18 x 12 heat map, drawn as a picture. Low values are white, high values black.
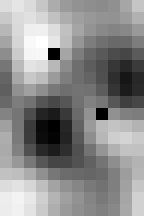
There are two isolated cells, each far higher than the cells round it. The top left is the ninth with the lowest average. There are no regular stripes. The texture is blotchy. No single row or column stands out from its neighbours. The ninth with the highest average is the centre.
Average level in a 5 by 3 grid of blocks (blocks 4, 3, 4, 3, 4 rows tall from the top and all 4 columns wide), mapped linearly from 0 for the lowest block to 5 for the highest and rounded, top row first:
022
135
444
351
032
